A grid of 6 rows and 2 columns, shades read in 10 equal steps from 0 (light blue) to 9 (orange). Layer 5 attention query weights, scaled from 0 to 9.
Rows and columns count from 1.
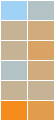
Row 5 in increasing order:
4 4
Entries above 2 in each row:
0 2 2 1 2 2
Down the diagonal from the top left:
0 5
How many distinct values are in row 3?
2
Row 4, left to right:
2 5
